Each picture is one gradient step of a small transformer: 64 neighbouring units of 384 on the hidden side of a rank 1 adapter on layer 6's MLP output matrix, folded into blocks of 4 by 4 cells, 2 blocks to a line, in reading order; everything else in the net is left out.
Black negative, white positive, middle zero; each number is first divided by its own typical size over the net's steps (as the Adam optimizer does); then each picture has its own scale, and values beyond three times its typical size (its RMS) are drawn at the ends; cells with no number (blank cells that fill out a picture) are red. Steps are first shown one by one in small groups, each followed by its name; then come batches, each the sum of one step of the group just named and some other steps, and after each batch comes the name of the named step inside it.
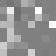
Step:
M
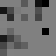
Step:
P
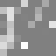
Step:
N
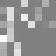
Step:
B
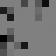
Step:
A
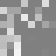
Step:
B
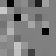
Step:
P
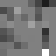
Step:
P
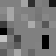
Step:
B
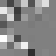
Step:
N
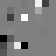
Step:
A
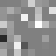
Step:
A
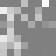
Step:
B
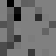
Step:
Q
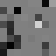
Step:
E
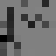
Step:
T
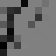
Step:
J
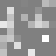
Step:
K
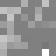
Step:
E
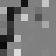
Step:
J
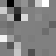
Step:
Q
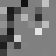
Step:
J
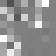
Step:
Q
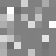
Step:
E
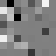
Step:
Q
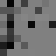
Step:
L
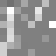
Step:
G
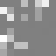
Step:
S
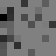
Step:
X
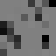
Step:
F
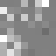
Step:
S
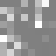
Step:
S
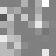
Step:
X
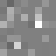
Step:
L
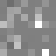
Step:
L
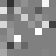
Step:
L
